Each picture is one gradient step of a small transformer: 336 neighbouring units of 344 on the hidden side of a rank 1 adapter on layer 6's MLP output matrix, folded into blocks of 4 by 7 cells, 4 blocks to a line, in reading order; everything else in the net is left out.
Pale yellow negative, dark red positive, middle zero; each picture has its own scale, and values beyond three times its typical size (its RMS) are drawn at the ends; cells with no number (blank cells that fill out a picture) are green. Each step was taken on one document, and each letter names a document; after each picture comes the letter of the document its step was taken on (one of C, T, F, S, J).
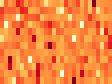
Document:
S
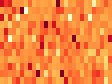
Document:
S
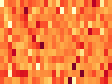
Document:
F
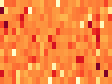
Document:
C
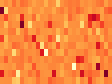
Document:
C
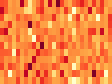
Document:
F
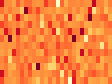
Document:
S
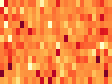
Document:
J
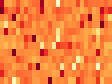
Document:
C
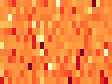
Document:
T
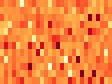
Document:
F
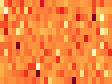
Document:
J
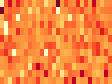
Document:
S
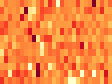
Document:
F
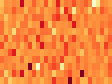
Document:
T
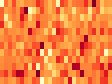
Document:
F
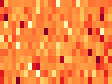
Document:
J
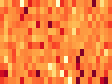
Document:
F
